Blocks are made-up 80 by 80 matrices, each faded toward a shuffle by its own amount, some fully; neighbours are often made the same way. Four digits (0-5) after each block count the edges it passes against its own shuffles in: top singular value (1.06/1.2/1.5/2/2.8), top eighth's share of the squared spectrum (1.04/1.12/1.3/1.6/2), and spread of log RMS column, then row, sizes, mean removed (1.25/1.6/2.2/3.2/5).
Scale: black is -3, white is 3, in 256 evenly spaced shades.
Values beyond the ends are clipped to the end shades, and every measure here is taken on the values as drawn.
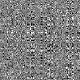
4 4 3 2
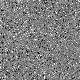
1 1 0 0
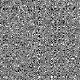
4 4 3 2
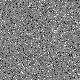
0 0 0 0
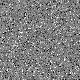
0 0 0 0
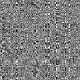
4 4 3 2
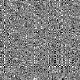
4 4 3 2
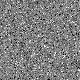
1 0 0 0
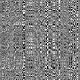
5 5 4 3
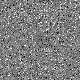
2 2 0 0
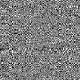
4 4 3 3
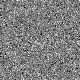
0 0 0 0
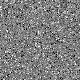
2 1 0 0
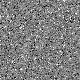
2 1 0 0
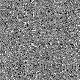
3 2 0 0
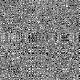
4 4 2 2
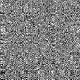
4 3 2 2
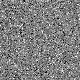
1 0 0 0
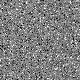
0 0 0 0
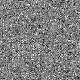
3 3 1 1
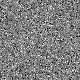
1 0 0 0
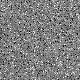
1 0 0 0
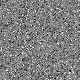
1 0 0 0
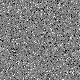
0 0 0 0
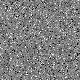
0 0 0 0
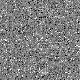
3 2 1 1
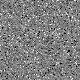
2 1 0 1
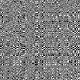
5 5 3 3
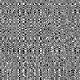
5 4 3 3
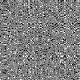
4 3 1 2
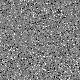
2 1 0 0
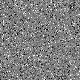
2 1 0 0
